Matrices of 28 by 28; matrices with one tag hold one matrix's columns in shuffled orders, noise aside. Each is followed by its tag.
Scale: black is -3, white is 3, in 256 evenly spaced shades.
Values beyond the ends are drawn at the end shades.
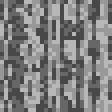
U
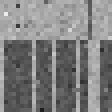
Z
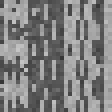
U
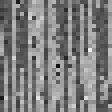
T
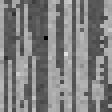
T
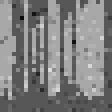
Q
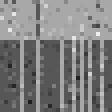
Z
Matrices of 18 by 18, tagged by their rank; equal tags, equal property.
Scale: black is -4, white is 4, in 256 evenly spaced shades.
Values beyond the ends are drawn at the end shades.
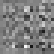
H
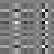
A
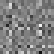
H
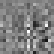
H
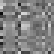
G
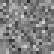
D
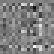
H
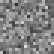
D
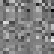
H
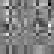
G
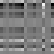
A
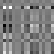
A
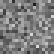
D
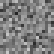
D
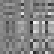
G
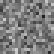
D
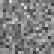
D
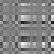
A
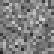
D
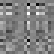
G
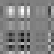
A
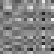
G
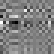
G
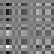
A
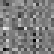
H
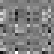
G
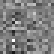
H
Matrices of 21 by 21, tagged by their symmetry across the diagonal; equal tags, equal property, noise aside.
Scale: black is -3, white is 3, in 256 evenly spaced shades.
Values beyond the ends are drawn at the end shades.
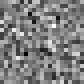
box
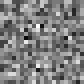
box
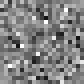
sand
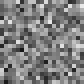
box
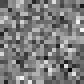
sand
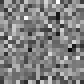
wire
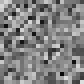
sand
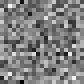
wire
